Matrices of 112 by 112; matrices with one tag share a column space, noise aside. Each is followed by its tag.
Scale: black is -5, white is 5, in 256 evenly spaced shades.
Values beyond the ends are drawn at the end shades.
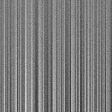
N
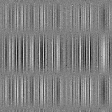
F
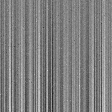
N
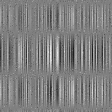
F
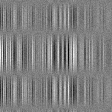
F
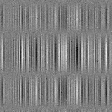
F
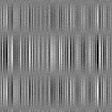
F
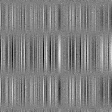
F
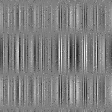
F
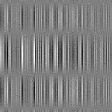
F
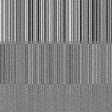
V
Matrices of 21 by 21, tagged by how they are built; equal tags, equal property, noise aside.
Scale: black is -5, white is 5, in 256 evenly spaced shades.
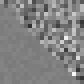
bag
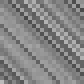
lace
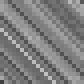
lace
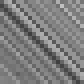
lace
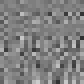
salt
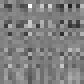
salt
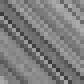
lace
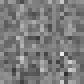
salt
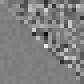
bag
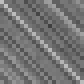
lace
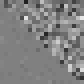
bag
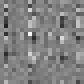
salt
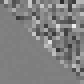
bag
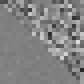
bag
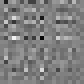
salt
